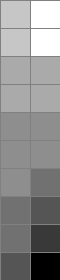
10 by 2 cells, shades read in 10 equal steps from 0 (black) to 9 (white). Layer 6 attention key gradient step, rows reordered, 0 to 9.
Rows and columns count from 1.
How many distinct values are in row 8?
2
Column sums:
52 49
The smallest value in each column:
3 0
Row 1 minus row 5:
2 4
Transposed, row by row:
7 7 6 6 5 5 5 4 4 3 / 9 9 6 6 5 5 4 3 2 0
